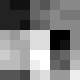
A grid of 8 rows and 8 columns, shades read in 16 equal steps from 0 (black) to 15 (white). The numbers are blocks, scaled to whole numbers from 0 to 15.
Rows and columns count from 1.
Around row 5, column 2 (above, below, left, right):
9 11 11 10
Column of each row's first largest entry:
7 6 6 4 4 4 5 8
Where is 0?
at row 4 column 6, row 4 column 7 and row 5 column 6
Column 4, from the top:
6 6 5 13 13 15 14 12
